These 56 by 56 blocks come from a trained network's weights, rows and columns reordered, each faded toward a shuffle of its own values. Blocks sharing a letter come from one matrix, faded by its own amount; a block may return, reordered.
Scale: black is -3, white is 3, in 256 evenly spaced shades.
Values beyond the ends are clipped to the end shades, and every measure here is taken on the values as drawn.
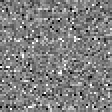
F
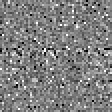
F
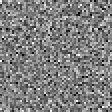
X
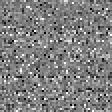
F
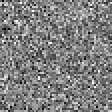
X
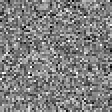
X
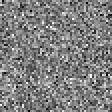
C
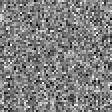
X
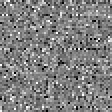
F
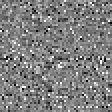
F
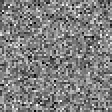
C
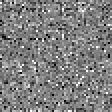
F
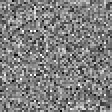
C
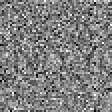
X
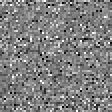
F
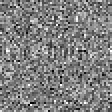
X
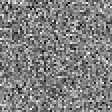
C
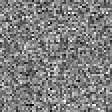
C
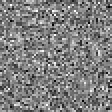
X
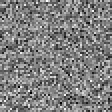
C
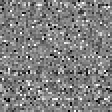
F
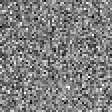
C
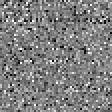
F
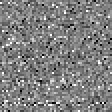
F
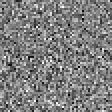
C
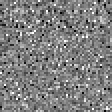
F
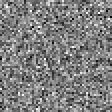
X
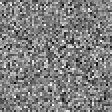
X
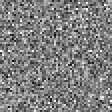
X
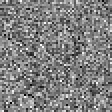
C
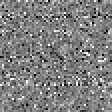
F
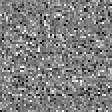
F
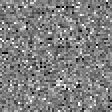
F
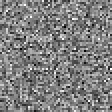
C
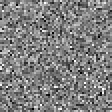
C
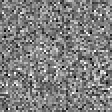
C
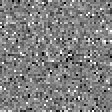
F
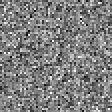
C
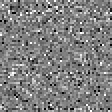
F
